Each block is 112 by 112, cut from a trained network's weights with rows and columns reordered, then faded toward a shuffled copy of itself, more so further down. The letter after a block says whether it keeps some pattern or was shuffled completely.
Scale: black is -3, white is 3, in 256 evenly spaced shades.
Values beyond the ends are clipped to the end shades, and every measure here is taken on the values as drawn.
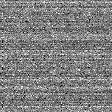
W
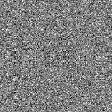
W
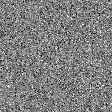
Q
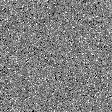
Q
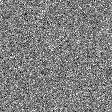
Q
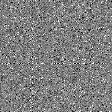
W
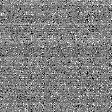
W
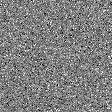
Q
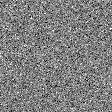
Q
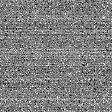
W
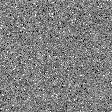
Q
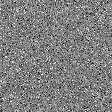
Q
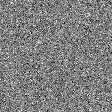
Q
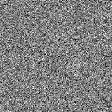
W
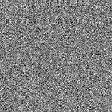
W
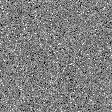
Q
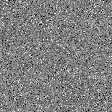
Q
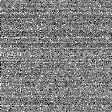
W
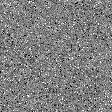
Q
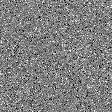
Q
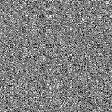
W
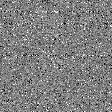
W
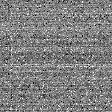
W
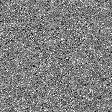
Q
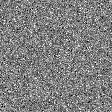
Q
